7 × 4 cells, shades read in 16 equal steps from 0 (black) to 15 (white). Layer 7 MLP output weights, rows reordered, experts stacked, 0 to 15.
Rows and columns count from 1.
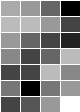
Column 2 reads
9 11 6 4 4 0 5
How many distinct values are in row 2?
3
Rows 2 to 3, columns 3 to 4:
9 4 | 4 2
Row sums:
25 35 21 29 27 23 33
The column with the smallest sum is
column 2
